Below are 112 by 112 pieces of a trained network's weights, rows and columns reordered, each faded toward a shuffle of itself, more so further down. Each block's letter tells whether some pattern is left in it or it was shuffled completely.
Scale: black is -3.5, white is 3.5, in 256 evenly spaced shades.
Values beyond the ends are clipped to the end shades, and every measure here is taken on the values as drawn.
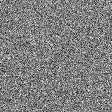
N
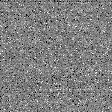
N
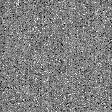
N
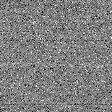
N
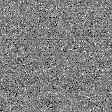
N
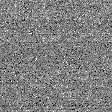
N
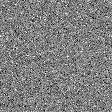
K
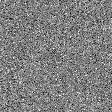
K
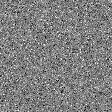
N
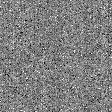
N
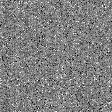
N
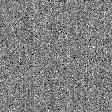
N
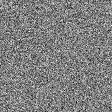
K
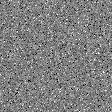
K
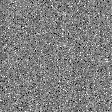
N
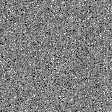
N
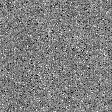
N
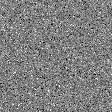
K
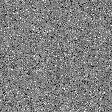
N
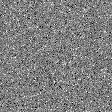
K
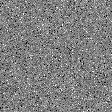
K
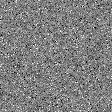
K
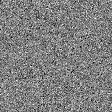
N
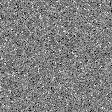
K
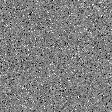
K
